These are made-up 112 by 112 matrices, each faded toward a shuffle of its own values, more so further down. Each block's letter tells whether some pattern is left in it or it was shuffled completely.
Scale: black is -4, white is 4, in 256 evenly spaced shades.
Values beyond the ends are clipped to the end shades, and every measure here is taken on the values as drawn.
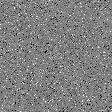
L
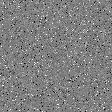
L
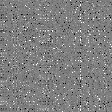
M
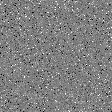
L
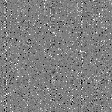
M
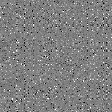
M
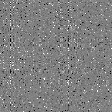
M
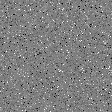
L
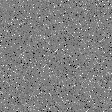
L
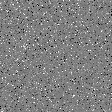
L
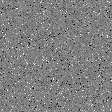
L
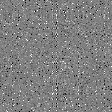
M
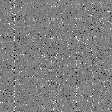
M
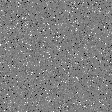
L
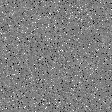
L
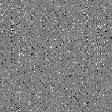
M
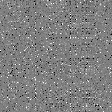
M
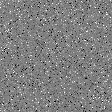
L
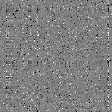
M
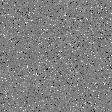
L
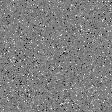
L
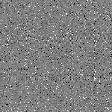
M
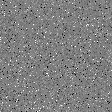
L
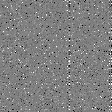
M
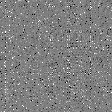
M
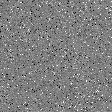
L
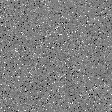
L
